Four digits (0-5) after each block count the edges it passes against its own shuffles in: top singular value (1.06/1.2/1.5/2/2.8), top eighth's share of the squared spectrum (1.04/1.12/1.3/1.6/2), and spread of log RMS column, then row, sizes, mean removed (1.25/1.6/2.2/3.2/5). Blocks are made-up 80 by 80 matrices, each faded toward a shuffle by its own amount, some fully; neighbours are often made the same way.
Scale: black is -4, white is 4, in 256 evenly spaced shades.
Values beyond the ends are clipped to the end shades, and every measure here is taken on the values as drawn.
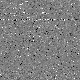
2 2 0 1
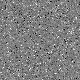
0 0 0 0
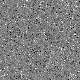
1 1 0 0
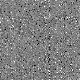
3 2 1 1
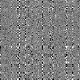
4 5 4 2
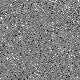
1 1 0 0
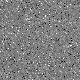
2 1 0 0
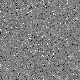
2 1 1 0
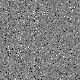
2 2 1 0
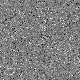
2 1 0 0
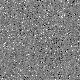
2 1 0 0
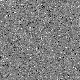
0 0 0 0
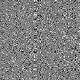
4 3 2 1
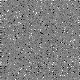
3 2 1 0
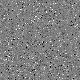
2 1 0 0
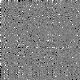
4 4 2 2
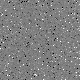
0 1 0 0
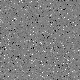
1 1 0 0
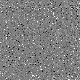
3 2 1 0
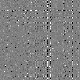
5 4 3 2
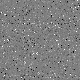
2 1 0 0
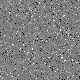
0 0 0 0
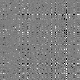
5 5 3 2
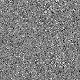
3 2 1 1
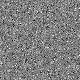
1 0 0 0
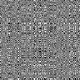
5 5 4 3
